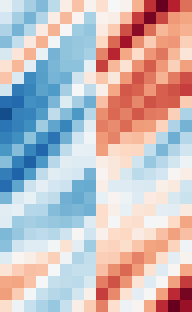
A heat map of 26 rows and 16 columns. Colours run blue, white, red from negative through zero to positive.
The middle left is the ninth with the lowest average. The grain runs diagonally up to the right. A vertical seam about 50% of the way across splits the table, and the right part is higher.
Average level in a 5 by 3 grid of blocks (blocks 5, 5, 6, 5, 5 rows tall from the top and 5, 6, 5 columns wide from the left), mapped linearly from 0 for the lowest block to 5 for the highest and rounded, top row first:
2 3 5
0 3 5
0 2 2
1 2 3
3 3 4
